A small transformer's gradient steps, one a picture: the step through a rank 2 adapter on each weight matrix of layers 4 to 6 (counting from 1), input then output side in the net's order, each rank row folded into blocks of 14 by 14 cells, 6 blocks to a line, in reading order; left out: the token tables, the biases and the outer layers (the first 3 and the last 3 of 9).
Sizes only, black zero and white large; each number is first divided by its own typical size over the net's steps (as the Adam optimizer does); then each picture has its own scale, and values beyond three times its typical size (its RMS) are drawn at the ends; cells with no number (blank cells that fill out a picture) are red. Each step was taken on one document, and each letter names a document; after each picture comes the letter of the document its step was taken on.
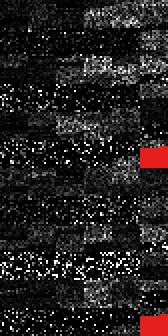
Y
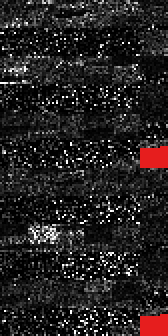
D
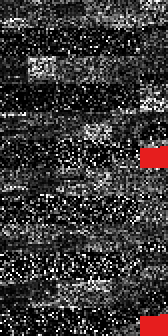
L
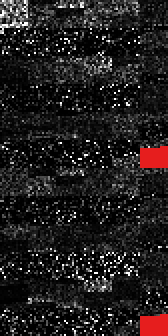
D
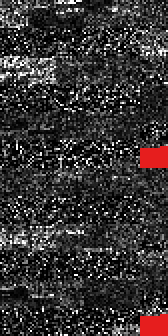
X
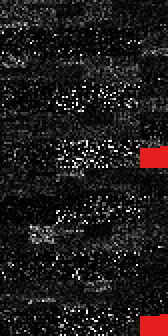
D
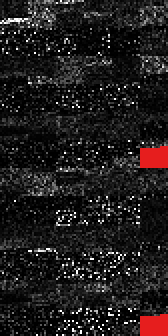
D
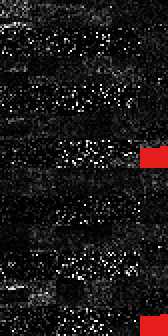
D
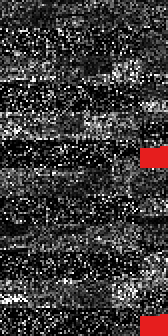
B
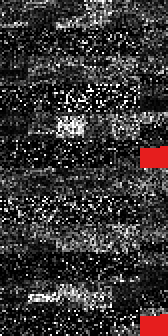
X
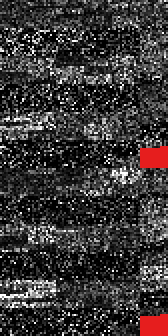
B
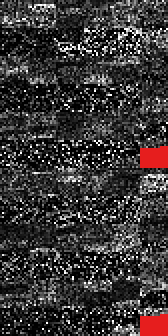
L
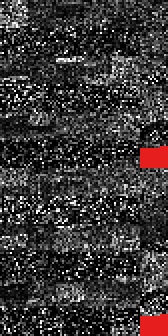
X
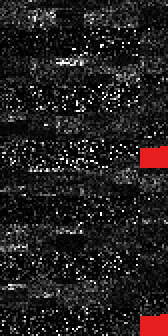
Y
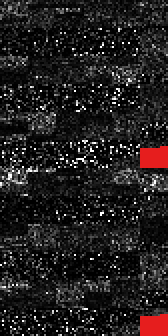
Y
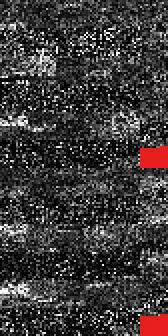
B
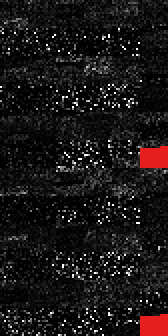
D
